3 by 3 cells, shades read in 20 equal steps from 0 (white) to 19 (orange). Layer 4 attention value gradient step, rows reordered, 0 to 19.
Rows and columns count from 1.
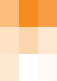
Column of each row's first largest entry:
2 2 1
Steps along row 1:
up down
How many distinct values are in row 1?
3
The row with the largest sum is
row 1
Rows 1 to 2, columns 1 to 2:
11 19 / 5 7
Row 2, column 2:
7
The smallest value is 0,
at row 3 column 2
